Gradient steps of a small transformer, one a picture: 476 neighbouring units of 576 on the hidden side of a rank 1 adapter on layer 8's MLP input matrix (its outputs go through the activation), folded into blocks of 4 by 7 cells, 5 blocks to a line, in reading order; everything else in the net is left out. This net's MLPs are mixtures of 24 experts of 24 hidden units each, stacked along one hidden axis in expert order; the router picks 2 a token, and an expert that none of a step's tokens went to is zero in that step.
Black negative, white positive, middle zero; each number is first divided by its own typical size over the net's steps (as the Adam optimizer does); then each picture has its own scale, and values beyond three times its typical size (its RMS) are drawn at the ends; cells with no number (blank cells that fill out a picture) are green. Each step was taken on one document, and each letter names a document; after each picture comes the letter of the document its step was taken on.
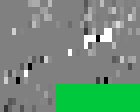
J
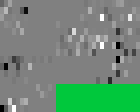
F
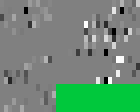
J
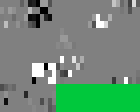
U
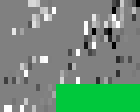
J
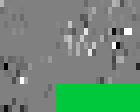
F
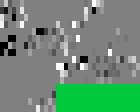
U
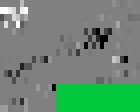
F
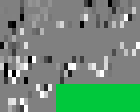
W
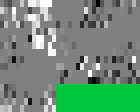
U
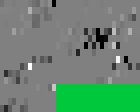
F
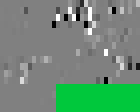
J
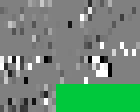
W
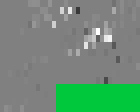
J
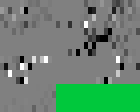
J
